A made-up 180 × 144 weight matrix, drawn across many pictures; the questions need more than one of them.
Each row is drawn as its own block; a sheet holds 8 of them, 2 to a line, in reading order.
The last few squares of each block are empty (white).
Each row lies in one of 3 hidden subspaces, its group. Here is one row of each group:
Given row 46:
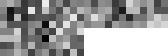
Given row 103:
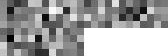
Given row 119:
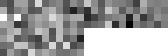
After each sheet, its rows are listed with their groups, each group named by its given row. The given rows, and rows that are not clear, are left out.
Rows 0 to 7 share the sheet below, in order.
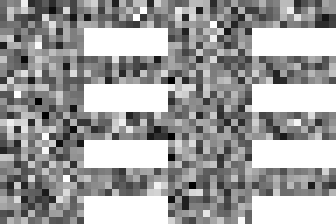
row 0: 103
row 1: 46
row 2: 103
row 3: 103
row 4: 46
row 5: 103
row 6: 46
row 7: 103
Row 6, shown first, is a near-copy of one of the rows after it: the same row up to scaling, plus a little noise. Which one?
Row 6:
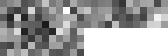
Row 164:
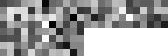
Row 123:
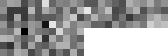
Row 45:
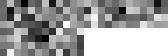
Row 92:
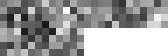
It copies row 92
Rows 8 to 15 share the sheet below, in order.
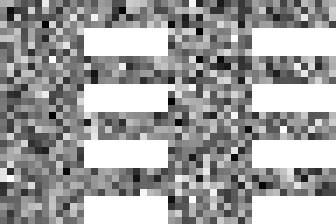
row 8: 46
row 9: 103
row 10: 46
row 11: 103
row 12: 46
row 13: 119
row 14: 119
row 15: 46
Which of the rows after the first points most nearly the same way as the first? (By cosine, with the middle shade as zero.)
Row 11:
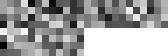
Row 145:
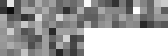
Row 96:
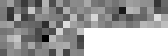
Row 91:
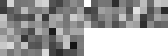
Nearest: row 96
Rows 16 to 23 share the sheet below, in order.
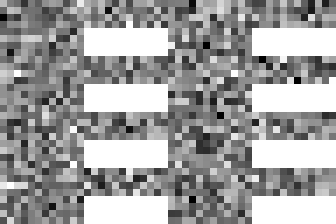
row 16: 119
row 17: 103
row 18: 119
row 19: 119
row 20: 46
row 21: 46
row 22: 119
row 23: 46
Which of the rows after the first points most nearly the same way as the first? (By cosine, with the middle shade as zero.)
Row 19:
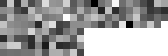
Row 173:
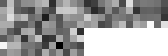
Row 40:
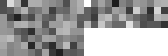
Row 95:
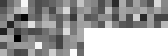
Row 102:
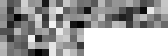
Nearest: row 173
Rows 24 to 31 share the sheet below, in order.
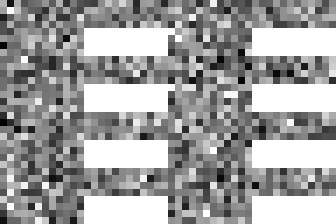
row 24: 119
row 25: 103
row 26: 103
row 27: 103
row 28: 119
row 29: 46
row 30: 103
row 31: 103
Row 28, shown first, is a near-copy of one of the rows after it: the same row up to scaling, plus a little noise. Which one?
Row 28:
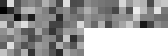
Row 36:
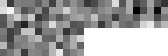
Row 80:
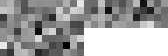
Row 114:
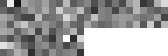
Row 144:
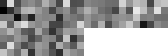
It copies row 144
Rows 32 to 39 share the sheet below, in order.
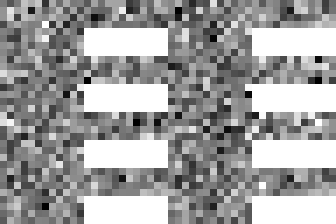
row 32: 46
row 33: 46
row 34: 119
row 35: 119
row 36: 119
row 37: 119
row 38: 46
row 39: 46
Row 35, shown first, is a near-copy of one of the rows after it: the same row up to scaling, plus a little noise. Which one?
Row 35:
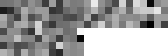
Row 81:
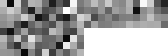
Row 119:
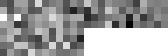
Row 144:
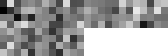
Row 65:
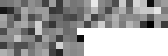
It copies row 65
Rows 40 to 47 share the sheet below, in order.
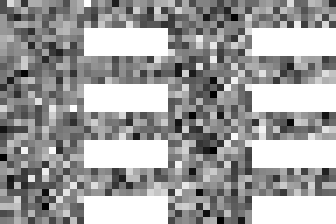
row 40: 119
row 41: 119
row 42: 103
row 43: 46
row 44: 119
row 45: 46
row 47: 103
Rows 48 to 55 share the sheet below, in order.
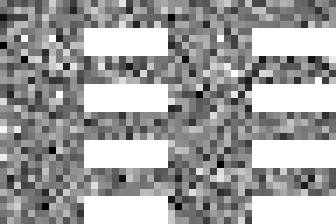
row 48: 119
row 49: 119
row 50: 103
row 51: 119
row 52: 119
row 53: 103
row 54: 46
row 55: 103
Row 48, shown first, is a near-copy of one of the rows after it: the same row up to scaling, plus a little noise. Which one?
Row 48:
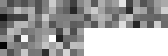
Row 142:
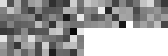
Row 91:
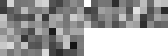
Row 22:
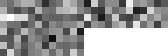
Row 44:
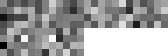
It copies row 44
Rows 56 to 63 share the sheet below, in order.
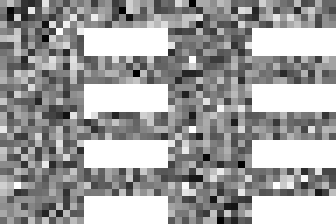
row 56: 46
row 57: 103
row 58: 103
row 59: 103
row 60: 119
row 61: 103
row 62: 119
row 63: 103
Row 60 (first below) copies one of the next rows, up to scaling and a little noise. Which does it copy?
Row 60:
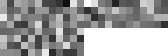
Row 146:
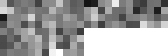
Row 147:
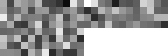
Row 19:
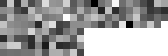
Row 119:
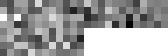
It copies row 147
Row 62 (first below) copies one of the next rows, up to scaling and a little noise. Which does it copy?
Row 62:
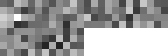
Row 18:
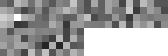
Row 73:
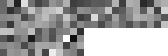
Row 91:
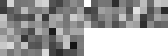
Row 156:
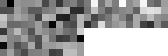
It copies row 18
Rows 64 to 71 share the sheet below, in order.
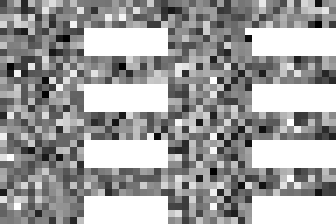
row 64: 103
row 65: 119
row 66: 46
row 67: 46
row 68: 119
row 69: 46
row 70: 103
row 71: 46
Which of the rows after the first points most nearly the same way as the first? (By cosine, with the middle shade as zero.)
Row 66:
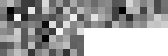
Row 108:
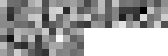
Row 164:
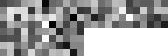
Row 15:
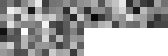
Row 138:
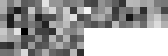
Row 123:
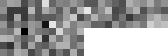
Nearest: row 123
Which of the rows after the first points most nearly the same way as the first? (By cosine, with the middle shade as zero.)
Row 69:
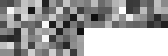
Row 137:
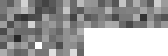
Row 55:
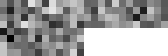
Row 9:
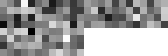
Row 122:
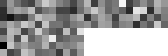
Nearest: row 137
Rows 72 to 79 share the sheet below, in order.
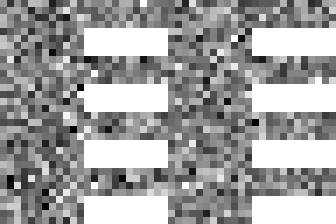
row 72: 119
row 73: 119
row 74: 119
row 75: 119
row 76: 119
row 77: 46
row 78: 46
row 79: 103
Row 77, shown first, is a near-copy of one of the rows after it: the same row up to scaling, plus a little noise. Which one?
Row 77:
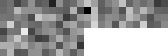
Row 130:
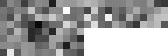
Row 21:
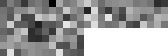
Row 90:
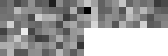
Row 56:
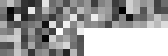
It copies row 90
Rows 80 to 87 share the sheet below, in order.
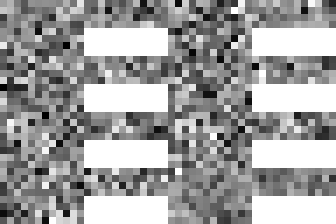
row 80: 119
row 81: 119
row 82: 103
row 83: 46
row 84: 46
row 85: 46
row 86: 119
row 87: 119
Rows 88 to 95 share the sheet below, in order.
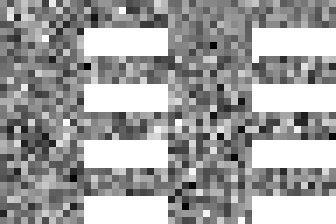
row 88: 46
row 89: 119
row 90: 46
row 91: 119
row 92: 46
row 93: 46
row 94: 119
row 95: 103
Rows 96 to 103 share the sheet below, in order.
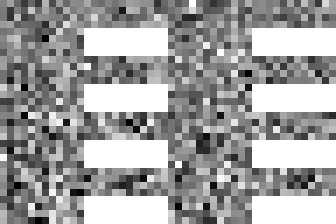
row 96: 46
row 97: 103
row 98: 46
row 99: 119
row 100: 103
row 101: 46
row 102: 103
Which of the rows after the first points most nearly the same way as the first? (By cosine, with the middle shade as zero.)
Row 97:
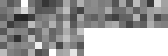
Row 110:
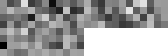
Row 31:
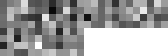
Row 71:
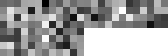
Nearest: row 31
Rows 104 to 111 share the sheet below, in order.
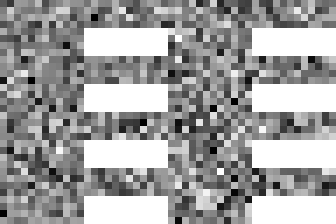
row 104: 46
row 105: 103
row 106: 103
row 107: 119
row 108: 103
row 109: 46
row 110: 103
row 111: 46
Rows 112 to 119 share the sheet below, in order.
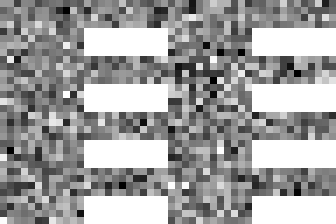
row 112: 46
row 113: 103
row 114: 119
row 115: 46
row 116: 103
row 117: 119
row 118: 103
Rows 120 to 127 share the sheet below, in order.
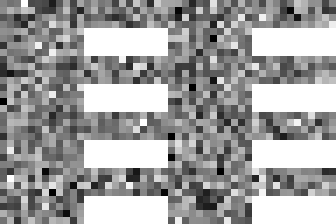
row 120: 103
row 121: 46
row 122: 119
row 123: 46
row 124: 103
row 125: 103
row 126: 46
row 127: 46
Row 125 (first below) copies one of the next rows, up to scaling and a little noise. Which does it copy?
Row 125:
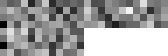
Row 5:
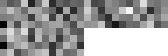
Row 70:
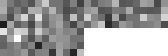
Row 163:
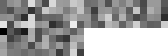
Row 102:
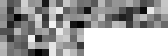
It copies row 5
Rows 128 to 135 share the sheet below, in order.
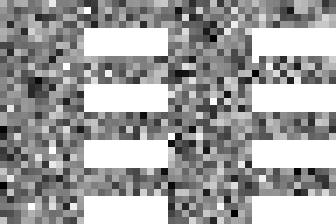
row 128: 46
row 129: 46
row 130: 46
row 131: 119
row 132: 119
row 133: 103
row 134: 119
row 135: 119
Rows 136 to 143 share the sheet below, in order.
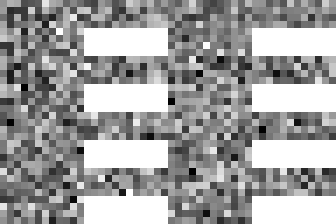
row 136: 46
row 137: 103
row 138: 46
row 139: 103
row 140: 119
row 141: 46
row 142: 119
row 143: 103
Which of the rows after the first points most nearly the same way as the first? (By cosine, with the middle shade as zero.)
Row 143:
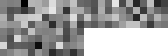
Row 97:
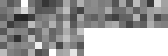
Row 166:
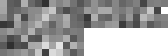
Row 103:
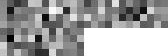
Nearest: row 103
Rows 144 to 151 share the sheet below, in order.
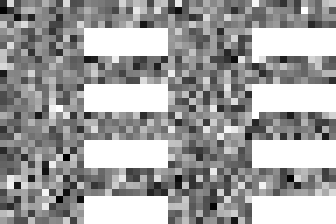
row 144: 119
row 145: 119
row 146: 119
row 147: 119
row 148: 119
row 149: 119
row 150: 46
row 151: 46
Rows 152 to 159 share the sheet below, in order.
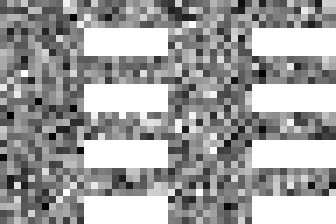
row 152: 119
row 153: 119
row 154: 103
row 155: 46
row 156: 119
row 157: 46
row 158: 46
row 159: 103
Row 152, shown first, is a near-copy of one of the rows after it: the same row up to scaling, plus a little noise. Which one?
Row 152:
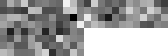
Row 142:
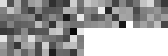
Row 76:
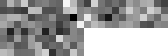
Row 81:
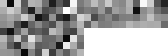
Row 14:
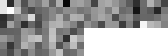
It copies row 76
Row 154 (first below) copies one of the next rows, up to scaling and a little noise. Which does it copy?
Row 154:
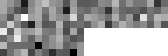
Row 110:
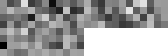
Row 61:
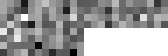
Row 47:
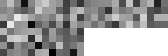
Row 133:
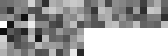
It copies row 61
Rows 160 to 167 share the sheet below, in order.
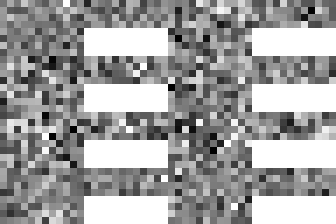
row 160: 119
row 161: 103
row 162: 103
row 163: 103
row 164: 46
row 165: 46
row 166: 119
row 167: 119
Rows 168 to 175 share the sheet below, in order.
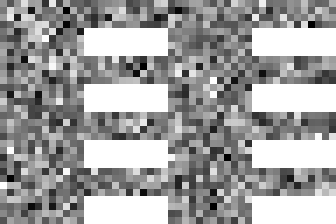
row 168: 46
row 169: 119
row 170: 103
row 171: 46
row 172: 103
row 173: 119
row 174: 119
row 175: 46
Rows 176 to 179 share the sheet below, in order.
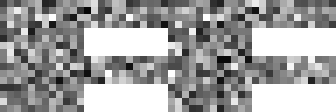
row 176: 46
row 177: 46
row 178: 103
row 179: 119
